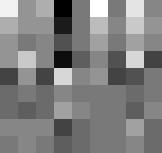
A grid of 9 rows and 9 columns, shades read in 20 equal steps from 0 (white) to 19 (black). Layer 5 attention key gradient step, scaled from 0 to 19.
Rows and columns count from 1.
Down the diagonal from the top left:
1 8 9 18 9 10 10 7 11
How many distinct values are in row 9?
4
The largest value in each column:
14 12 14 19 12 10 14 13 14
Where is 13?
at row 3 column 4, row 4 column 7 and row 5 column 8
